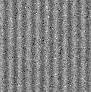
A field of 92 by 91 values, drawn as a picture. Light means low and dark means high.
Average level on the scale: 50%. Slope: none. Seam: none. Odd rows or columns: none. Stripes: upright, repeating 10 times. Histogram: bell-shaped.
